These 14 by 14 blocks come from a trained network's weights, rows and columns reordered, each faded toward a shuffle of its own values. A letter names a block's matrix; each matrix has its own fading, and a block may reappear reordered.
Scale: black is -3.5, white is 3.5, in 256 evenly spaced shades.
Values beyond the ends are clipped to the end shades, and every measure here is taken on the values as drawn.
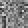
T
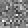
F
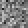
T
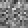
T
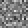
T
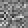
T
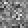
F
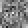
T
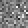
F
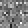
F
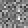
T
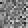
T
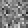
T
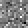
F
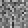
T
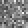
T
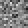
T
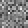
T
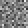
T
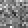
F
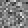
T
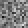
T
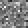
F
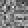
T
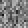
T
